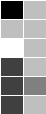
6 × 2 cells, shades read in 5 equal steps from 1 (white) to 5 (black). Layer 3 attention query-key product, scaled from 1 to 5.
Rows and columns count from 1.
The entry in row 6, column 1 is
4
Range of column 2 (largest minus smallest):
1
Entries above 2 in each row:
1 0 0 1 2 1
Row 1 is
5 2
